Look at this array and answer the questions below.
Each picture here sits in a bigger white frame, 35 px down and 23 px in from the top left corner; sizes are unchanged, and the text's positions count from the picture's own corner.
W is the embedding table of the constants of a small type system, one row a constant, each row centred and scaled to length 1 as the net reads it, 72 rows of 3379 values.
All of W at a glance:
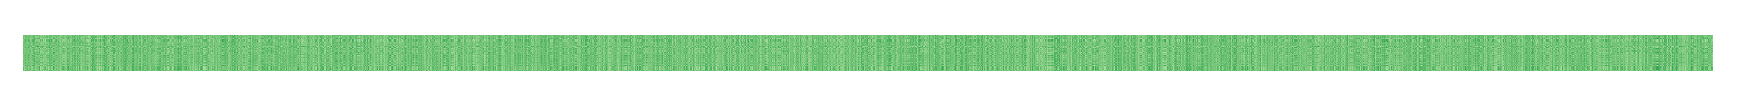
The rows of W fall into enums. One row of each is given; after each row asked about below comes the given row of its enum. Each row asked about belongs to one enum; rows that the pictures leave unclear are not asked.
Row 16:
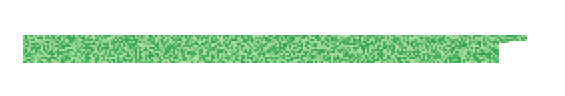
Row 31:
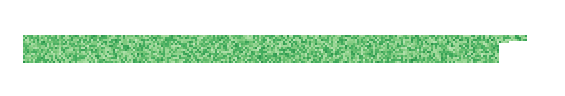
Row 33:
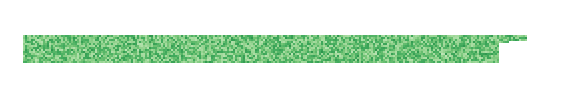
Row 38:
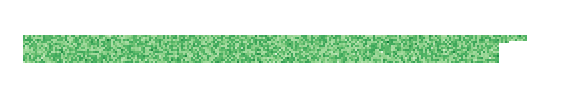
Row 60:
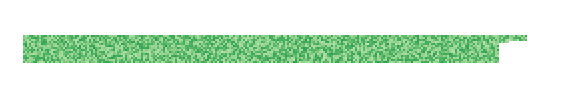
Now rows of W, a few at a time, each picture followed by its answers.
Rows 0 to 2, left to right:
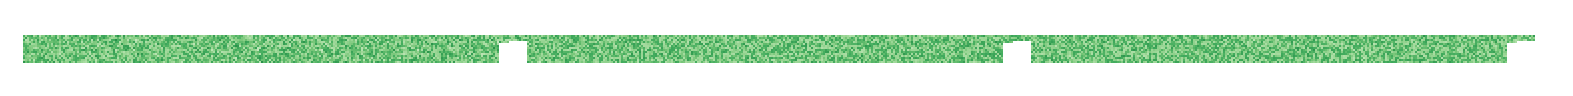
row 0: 31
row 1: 16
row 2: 60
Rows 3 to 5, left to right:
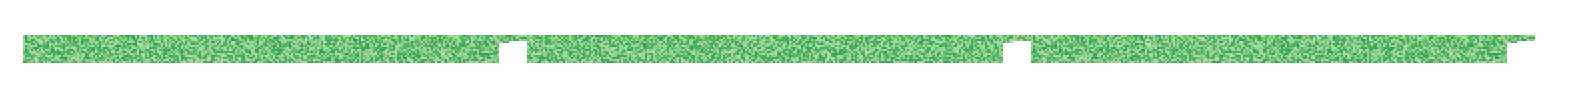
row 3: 33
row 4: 60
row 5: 33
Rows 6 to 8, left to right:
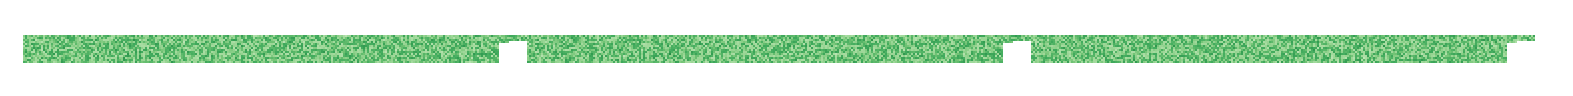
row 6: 16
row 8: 60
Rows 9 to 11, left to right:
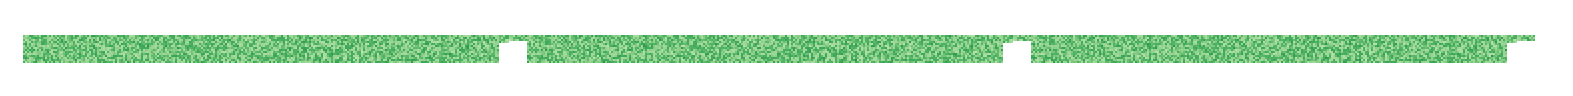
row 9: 60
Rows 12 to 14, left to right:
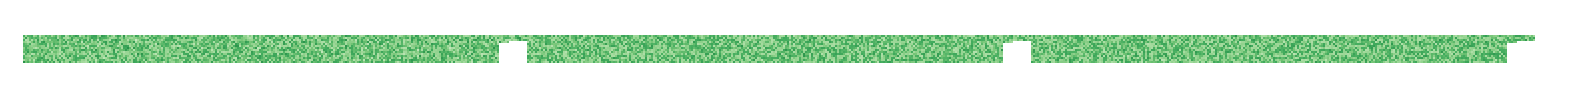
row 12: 31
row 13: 60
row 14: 16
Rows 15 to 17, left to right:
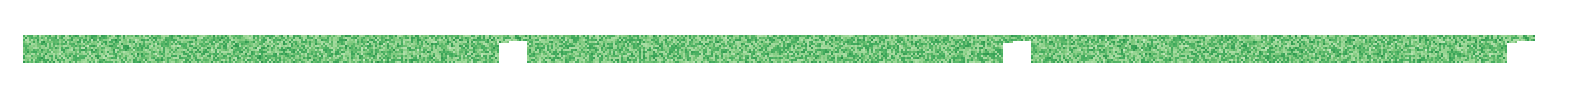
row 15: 31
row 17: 31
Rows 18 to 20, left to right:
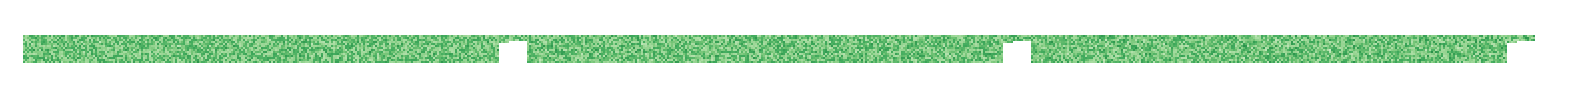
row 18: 60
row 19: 33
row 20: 31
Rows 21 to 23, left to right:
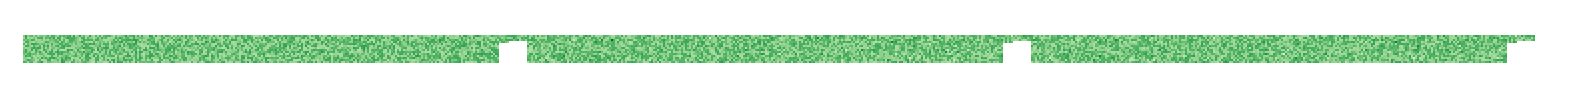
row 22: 38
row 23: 38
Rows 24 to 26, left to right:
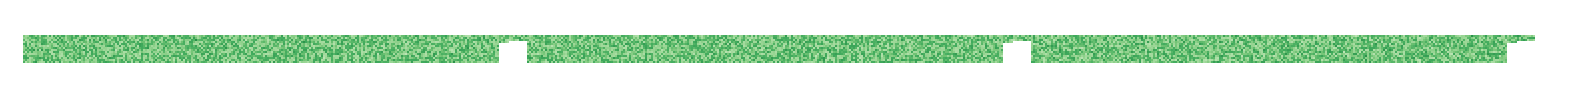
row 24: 60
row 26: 33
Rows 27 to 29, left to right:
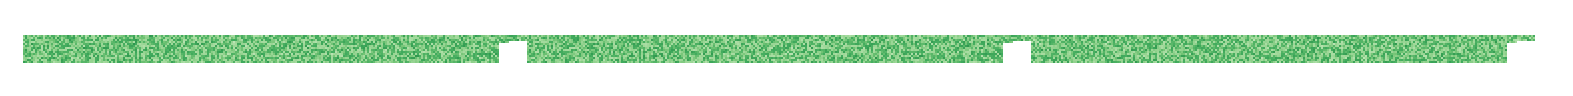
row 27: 16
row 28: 16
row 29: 60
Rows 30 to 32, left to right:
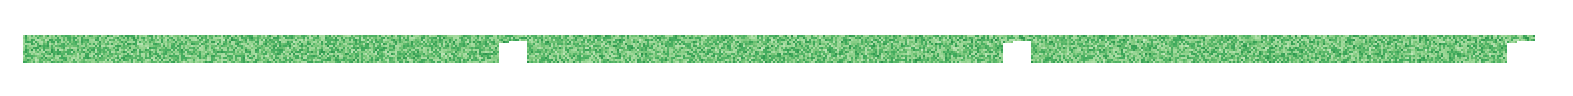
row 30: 33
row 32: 31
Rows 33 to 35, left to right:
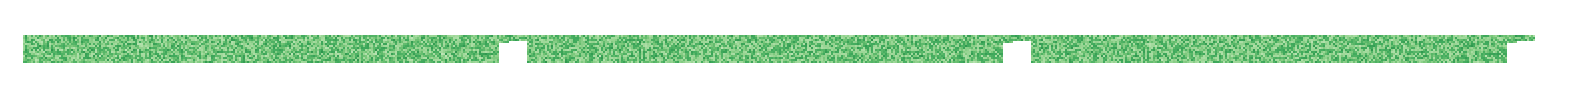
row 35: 16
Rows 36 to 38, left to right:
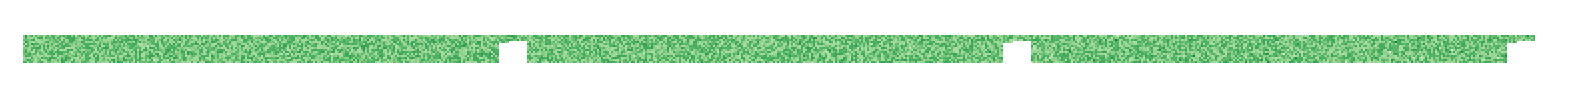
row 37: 60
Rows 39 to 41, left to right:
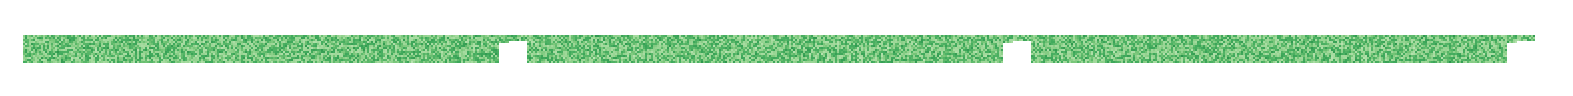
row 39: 16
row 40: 60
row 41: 60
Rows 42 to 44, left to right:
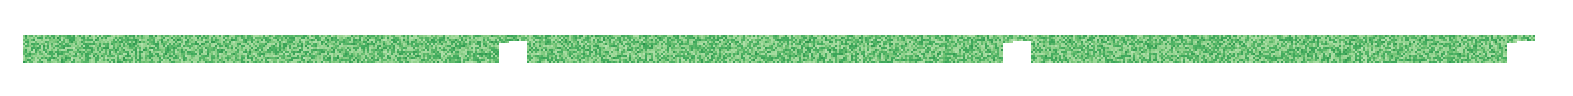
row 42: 16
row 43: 60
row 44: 60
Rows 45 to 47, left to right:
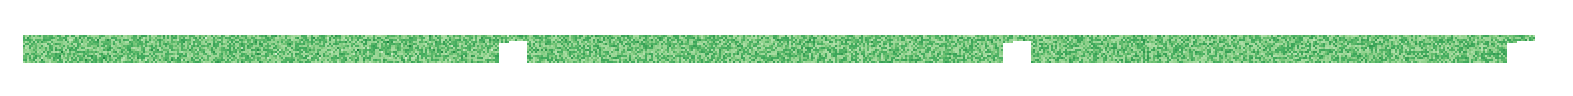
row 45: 38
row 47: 16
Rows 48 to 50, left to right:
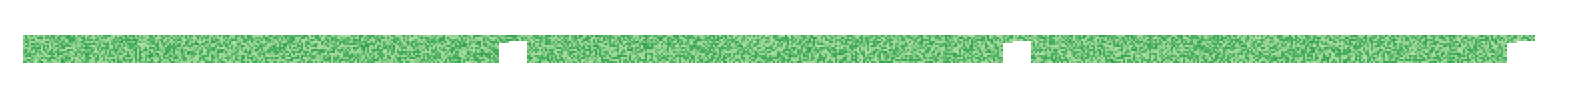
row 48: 16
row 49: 60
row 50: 60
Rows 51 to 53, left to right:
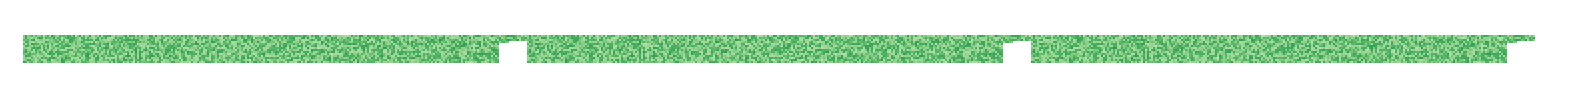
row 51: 16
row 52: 16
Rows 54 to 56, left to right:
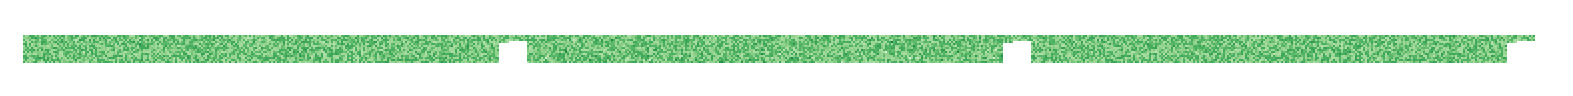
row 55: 38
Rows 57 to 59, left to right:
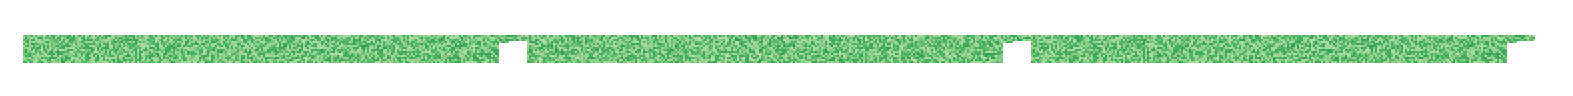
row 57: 16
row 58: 33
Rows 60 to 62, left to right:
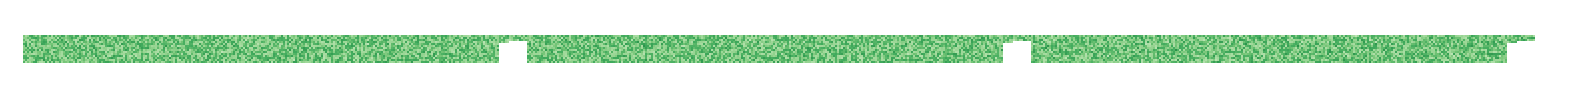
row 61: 60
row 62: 33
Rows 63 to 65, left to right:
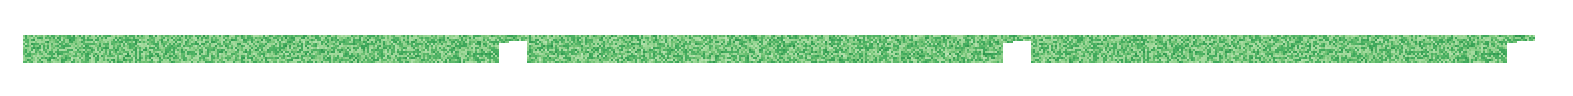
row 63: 16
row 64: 33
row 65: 16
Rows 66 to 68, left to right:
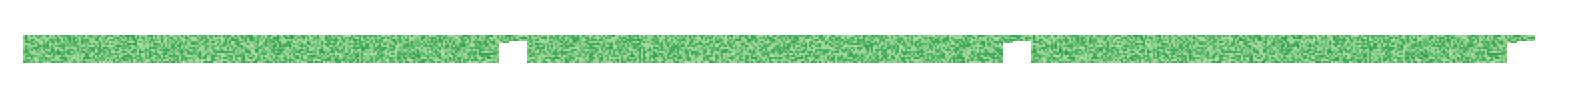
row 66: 33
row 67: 16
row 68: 33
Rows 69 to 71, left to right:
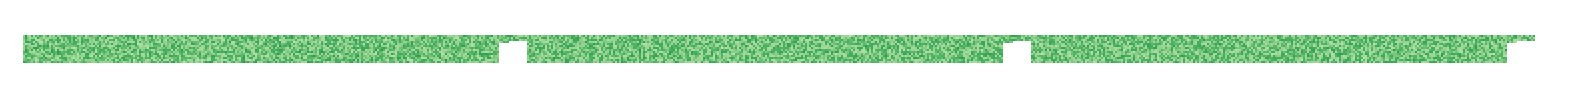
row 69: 33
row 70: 16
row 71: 60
